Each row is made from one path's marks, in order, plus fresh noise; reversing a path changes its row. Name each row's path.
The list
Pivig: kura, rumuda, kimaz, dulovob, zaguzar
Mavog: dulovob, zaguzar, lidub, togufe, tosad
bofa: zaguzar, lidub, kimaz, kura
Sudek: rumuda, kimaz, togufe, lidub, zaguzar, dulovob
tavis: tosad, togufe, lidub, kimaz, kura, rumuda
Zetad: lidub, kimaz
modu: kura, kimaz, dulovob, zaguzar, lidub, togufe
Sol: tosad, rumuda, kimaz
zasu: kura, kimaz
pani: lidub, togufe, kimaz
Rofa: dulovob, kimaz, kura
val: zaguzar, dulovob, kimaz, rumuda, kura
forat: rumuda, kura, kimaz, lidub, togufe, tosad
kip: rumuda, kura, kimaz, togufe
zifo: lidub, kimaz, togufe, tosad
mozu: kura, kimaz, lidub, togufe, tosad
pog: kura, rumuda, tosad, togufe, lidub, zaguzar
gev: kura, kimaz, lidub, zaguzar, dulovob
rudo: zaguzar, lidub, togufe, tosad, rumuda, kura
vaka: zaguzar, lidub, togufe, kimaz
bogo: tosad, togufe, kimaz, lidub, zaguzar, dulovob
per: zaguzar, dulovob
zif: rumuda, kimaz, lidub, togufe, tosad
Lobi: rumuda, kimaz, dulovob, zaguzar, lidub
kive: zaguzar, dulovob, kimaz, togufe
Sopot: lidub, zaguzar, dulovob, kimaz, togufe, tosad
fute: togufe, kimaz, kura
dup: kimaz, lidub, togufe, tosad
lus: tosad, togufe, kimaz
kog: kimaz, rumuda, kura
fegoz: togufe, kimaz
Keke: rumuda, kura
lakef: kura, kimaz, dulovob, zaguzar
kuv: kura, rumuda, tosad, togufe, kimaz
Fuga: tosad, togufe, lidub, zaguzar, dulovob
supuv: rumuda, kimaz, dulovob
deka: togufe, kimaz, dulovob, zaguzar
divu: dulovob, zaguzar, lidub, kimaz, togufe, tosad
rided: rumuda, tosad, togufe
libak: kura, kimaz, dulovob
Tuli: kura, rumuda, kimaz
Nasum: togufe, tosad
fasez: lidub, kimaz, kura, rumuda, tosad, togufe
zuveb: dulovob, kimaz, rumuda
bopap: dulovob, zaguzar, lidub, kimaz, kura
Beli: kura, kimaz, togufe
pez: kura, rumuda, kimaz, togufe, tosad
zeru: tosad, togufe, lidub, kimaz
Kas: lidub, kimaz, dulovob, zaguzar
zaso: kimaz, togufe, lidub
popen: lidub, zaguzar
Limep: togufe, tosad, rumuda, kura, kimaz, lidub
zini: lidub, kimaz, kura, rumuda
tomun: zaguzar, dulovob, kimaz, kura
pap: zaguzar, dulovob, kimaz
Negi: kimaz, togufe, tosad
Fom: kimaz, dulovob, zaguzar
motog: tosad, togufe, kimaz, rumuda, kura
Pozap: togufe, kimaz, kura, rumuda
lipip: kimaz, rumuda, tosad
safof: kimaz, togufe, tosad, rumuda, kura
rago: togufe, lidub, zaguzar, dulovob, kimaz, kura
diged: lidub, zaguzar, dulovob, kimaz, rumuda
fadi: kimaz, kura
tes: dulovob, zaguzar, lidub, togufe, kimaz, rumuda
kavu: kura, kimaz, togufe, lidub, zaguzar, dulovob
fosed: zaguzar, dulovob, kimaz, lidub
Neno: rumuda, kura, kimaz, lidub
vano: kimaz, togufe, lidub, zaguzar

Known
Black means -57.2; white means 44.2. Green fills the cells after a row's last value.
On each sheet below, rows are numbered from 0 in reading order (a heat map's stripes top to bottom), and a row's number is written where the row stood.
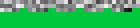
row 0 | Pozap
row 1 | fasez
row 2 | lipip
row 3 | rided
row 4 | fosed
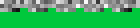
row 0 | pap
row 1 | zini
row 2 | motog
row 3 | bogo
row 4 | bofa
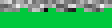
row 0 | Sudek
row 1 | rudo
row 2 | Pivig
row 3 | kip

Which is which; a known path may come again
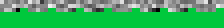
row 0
rudo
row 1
Sol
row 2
kuv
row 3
Tuli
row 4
zif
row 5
bofa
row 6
mozu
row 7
lipip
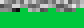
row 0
val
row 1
pez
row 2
Lobi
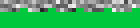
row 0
kip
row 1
Beli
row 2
tes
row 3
Neno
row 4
Negi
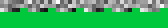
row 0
zasu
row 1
fosed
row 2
divu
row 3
fadi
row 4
vaka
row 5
zaso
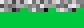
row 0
Fom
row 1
Sopot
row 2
rago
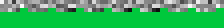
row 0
bogo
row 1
forat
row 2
Pivig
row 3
zini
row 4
tomun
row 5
modu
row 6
rided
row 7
lus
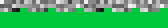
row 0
per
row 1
fasez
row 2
motog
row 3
pap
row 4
Pozap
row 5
pani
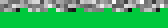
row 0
pog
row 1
safof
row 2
lakef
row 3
Sudek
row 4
Mavog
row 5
Fuga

